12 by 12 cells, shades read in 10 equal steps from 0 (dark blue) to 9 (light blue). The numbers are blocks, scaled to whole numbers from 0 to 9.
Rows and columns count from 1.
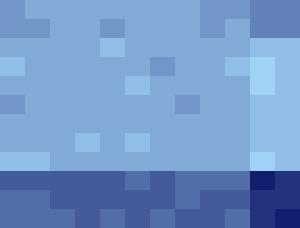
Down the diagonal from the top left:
6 6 7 7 7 7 7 7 7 4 1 0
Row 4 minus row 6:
2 0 0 0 0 0 -1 1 0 1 1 0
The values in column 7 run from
3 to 7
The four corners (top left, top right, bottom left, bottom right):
6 5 4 0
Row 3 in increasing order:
7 7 7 7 7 7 7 7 7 8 8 8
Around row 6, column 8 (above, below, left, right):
7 7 7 7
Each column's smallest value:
3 3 3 3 3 3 3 3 3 3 0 0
